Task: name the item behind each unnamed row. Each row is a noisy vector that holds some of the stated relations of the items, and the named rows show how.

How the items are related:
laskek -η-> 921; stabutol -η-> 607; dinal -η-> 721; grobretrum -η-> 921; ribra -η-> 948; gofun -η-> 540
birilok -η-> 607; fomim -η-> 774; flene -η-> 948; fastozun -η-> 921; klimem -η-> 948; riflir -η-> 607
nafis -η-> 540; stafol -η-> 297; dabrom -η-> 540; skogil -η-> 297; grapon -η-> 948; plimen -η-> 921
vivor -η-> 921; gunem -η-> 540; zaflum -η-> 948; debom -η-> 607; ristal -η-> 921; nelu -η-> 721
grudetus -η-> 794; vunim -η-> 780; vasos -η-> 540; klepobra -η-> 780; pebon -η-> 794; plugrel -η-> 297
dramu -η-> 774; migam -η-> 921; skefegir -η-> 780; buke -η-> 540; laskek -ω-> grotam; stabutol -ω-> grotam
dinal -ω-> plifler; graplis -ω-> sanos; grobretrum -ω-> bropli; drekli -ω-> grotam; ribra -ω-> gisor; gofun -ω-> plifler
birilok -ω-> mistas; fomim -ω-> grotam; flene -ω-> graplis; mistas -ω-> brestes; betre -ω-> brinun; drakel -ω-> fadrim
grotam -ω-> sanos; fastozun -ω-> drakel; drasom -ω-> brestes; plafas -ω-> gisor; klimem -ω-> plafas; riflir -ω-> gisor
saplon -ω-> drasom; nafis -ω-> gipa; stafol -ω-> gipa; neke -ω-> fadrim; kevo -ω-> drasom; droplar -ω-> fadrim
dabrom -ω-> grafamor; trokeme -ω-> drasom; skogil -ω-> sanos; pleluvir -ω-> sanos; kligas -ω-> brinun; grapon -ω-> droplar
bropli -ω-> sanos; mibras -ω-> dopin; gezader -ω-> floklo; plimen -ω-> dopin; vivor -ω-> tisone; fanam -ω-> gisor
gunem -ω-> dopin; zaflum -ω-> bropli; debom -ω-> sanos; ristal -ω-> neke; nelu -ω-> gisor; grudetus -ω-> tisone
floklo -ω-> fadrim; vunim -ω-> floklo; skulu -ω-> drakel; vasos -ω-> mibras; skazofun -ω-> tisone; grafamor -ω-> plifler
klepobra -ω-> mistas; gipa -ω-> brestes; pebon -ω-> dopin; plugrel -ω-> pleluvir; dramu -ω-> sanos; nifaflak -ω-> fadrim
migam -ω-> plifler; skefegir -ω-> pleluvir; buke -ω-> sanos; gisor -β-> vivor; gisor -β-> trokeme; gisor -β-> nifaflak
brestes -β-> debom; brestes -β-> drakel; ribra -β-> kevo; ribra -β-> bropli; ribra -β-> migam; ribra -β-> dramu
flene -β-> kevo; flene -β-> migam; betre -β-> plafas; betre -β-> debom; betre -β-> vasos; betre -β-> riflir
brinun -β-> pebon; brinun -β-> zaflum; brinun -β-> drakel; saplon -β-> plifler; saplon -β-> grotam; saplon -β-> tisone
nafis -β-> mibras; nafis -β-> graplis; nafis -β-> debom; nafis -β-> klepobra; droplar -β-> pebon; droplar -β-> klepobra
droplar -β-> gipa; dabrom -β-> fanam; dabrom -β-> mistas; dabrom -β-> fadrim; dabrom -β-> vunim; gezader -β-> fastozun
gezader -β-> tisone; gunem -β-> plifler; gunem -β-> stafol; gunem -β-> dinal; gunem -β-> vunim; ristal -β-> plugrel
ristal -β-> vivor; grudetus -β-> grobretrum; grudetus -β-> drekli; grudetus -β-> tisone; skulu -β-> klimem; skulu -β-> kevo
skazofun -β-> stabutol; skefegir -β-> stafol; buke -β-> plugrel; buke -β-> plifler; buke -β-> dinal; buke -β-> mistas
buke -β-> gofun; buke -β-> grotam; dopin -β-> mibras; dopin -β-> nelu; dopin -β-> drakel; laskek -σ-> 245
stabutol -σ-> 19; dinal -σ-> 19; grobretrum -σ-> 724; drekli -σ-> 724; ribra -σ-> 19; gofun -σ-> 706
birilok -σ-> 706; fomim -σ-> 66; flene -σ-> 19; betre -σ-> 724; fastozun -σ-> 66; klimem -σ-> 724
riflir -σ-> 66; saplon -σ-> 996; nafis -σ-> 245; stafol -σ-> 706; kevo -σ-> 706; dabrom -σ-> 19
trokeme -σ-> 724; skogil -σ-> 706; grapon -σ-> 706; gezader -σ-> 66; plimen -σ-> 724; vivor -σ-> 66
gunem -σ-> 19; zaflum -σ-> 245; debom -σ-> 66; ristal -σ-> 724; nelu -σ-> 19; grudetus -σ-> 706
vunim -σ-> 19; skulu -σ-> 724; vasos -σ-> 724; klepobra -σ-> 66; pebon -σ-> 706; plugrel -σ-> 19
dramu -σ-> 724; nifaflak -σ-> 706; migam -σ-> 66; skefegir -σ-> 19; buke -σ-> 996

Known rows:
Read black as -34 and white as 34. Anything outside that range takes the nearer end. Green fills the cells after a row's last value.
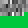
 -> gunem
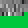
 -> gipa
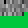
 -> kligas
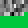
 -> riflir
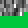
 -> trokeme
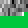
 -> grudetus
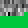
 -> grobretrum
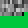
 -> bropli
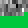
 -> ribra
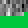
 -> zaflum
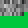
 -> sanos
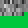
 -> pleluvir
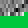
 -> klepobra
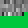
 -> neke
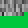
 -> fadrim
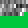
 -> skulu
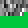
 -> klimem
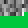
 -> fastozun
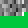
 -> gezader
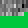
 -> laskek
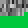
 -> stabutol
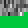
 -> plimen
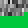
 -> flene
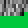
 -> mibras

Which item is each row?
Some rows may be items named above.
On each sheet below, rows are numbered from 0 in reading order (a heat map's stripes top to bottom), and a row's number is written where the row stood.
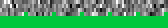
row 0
gofun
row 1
plugrel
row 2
migam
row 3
saplon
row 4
dabrom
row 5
migam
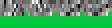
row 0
plafas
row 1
stafol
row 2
debom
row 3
fomim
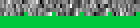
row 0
plifler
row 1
grudetus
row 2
trokeme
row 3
migam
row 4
gipa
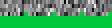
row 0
grotam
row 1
dramu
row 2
flene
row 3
nifaflak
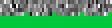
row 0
pebon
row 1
drakel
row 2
nelu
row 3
betre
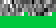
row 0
stafol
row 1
vivor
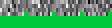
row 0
grapon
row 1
dinal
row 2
dinal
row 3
skazofun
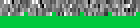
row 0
birilok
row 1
gofun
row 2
brestes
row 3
tisone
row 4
buke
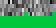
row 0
flene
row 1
mistas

